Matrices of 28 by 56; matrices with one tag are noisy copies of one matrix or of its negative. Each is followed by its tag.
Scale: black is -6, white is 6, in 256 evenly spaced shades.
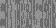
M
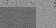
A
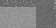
A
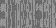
M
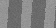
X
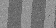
X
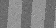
X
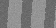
X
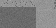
A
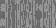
M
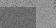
A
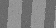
X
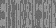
M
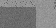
A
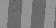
X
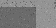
A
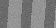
X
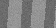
X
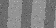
X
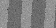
X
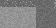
A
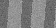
X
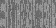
M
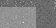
A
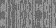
M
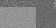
A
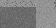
A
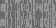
M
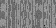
M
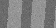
X
